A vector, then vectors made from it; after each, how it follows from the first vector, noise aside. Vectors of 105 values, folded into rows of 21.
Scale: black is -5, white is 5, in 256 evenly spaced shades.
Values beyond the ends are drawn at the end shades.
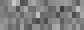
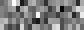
scaled up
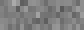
shrunk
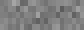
shrunk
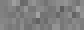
shrunk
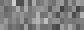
sign-scrambled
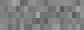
shrunk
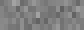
shrunk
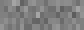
shrunk
